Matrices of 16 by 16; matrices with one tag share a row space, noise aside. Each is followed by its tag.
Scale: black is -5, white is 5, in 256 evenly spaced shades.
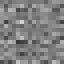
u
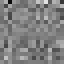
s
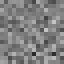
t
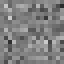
s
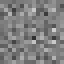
t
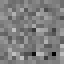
t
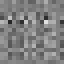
t
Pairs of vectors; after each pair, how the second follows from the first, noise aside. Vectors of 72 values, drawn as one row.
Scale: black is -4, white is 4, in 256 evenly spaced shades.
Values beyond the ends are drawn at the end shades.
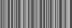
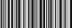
scaled up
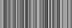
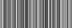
copied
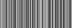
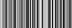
scaled up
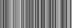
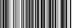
scaled up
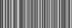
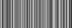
reversed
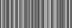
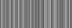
shrunk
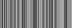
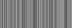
shrunk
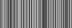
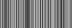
reversed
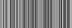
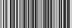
scaled up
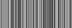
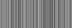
shrunk
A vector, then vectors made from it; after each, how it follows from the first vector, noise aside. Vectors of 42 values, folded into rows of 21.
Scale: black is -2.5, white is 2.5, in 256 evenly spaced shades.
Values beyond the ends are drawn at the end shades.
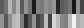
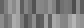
shrunk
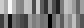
reversed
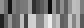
wrapped around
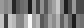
wrapped around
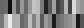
wrapped around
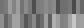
shrunk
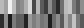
reversed
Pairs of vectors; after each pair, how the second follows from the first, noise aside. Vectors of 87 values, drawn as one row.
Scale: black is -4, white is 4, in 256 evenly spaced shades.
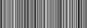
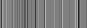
partly zeroed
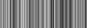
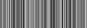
sign-scrambled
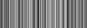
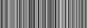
sign-scrambled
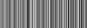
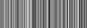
sign-scrambled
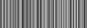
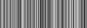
sign-scrambled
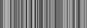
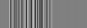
partly zeroed
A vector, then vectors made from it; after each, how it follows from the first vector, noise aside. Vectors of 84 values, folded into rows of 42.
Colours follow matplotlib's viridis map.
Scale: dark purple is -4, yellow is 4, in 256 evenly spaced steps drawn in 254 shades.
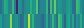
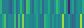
wrapped around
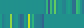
partly zeroed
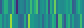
copied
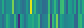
wrapped around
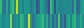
sign-scrambled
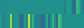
partly zeroed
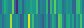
copied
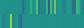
partly zeroed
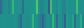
partly zeroed
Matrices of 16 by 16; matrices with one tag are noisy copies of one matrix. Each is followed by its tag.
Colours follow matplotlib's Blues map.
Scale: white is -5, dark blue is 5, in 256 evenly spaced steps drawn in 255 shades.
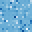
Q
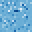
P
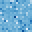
Q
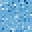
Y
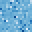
Q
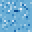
P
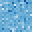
Y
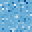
Y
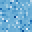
Q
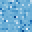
Q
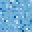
Q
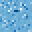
P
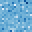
Y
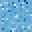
Y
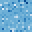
Y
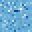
P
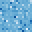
Q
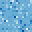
Q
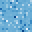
Q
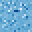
P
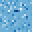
P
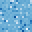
Q
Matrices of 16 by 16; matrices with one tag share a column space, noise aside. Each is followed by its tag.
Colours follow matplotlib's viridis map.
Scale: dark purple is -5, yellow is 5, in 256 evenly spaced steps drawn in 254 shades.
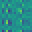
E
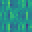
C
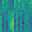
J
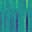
J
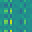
E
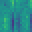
J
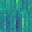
J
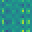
E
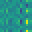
E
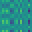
E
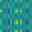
E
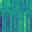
J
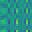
E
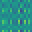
E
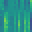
J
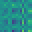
E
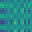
E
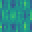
C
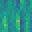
J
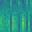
J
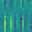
J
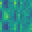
C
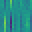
J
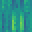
J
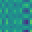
E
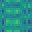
E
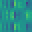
C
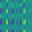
E
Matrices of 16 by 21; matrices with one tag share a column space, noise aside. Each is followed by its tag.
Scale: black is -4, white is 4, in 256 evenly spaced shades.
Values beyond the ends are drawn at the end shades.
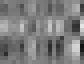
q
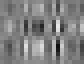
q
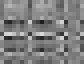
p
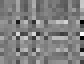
p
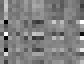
p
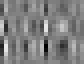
q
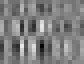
q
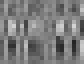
q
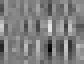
q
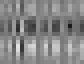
q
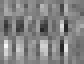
q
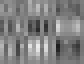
q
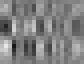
q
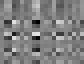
p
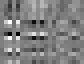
p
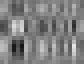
q
